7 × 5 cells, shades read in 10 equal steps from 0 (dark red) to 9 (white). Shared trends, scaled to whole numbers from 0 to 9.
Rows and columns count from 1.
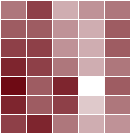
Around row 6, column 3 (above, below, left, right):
1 4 3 7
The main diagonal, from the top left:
4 3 5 6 3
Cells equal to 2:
6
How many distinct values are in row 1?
4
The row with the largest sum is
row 1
